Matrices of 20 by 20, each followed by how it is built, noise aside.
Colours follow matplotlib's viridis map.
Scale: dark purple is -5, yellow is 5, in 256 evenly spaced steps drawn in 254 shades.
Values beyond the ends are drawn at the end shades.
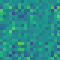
low rank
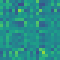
low rank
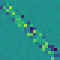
banded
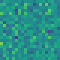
low rank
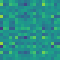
low rank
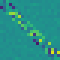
banded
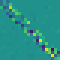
banded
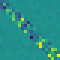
banded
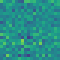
low rank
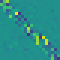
banded
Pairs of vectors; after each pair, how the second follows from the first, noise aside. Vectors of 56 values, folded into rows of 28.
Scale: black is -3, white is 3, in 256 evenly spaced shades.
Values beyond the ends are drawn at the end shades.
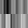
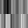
copied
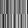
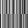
reversed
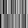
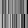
reversed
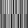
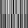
copied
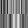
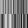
wrapped around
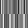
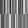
wrapped around
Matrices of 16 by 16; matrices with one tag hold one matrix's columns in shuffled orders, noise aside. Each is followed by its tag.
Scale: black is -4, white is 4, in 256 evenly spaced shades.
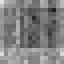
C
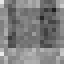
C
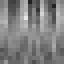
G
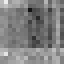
C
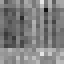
C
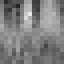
G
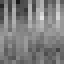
G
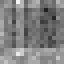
C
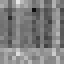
C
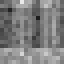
C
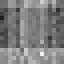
C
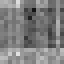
C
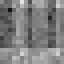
C
